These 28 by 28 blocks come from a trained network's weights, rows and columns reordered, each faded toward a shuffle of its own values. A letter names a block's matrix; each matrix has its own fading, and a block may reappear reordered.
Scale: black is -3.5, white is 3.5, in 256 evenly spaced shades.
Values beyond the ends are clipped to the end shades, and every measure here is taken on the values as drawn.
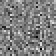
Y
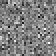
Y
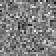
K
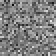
K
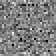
K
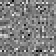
Y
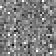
Y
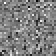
Y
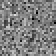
K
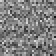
K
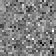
K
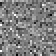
Y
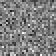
K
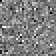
Y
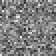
K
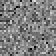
K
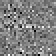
Y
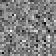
Y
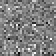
Y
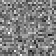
K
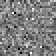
K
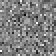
Y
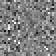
Y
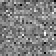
K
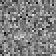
K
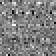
Y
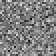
K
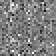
Y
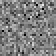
K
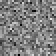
K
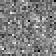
K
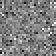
Y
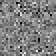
Y
